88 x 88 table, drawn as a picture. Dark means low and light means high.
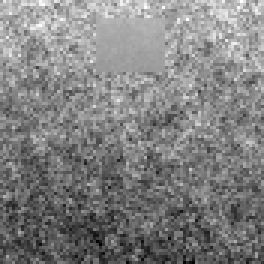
Values rise toward the top. No single row or column stands out from its neighbours. On average the colour sits 50% of the way up the scale. An odd patch, calmer than its surroundings, sits in the top middle.
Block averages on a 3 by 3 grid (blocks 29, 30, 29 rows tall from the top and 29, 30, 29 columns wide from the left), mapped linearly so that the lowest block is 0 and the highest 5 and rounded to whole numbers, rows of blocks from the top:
555 / 233 / 001
